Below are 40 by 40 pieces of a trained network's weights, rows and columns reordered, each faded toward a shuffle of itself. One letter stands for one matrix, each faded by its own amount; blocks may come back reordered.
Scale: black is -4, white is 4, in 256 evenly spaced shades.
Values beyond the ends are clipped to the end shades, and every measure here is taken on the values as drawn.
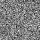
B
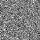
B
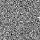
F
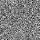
F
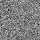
B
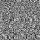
F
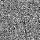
B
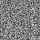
B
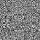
F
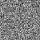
F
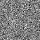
B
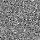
B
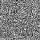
F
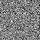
F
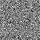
B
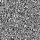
B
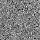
B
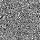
B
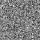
B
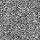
F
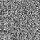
F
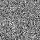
B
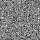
B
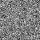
B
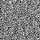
B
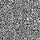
B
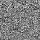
F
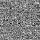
F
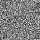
F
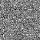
F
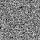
B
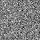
B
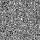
B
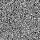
B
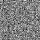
F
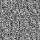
F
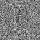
F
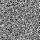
F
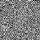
F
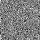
F
